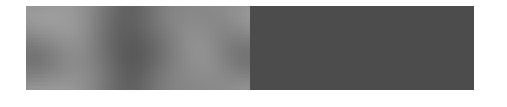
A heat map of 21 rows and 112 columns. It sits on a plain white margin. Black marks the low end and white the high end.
It is made of 1 by 2 panels. Panel 1,1: middling, smooth. Panel 1,2: low, flat.
